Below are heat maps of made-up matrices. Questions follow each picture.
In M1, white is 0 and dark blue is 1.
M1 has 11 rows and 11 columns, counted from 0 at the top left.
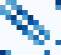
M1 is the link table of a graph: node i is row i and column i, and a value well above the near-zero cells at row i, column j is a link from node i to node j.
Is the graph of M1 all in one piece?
no
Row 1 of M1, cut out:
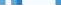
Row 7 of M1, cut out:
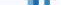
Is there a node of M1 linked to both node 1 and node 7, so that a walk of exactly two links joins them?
no
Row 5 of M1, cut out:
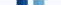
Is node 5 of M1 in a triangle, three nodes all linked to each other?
yes
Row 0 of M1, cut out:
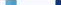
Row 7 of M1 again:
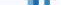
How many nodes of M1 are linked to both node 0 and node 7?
0
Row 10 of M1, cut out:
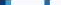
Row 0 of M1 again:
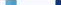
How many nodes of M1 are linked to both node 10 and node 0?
1
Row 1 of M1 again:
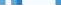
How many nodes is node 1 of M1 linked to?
4
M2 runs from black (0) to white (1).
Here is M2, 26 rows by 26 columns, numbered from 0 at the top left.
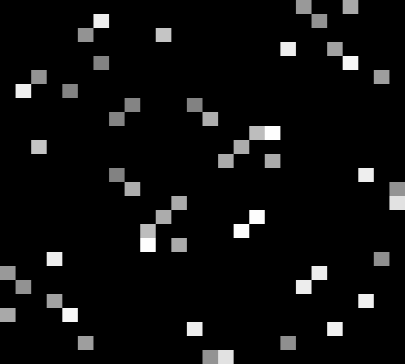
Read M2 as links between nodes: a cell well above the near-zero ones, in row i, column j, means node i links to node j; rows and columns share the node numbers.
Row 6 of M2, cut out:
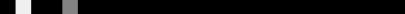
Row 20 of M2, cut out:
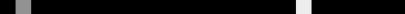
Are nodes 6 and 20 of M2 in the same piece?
yes
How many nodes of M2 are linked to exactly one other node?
0
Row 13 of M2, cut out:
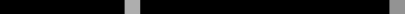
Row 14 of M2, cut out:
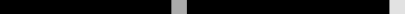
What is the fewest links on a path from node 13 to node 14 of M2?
2
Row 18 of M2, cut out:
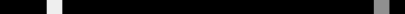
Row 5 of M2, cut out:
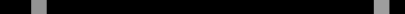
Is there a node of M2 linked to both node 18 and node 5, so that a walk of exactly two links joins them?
yes
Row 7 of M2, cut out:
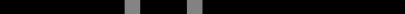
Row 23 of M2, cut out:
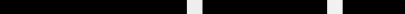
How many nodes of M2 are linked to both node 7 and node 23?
1
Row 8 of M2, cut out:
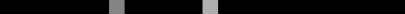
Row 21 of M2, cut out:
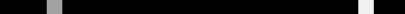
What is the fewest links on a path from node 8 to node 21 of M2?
4
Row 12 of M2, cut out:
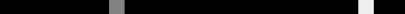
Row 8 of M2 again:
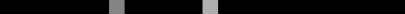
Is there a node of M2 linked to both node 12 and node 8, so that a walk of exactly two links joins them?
yes
